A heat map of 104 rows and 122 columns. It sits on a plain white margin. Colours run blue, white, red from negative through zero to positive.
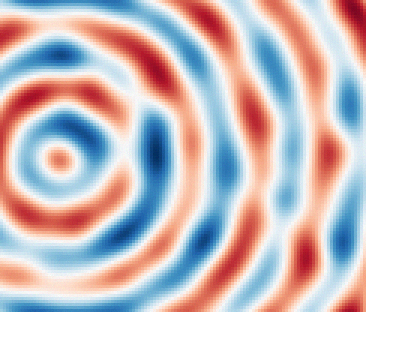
Slope: none. Rings: centred on the middle left. Ninth with the lowest average: centre. Average level on the scale: 50%.
